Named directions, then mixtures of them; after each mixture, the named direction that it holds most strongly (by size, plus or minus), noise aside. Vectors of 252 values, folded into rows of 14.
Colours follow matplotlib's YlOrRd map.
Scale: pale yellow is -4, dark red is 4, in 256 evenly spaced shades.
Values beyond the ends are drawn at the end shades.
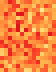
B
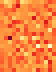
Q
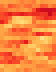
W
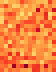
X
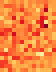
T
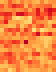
W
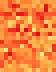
B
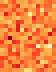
B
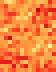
X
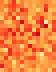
T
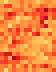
W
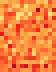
X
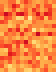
B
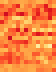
W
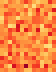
X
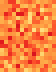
B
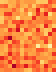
X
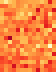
X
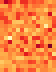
Q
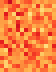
B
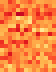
B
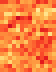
W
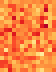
T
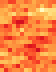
W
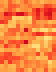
W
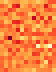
Q
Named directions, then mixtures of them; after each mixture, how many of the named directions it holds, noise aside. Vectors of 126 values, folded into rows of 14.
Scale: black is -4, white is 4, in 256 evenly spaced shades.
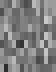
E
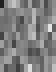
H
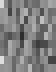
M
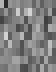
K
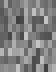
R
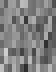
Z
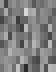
three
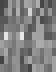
two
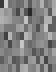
one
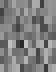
three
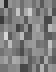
one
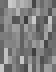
two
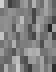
one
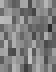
three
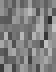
three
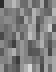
two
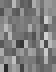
one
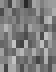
one
